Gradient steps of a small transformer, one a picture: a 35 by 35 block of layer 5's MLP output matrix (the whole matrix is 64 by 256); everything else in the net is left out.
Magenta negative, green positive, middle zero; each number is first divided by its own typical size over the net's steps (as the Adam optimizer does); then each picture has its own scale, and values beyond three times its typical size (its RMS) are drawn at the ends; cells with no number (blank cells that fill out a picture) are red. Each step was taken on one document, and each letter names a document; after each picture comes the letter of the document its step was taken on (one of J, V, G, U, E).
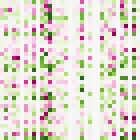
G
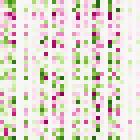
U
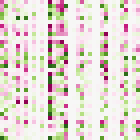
G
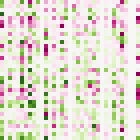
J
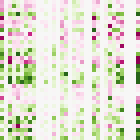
J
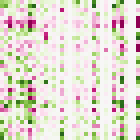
J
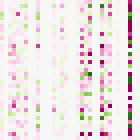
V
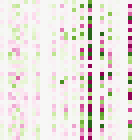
V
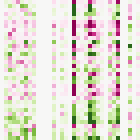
U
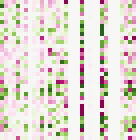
G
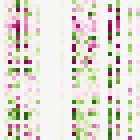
U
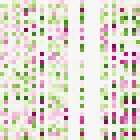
G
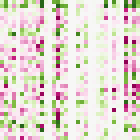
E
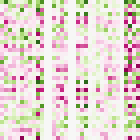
E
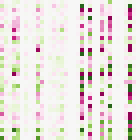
V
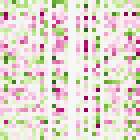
E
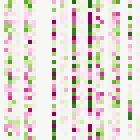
U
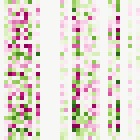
U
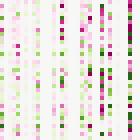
V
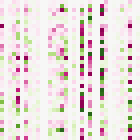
V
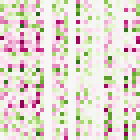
E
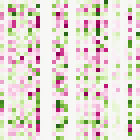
E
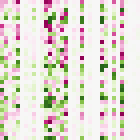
G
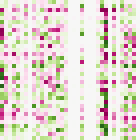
G
